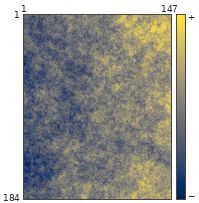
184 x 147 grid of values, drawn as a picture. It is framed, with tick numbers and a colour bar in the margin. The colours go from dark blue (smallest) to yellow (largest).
The field climbs toward the right. There are no lone odd cells. The texture is blotchy. The top right is the ninth with the highest average. No regular stripes run through it. On average the colour sits 50% of the way up the scale. No single row or column stands out from its neighbours.
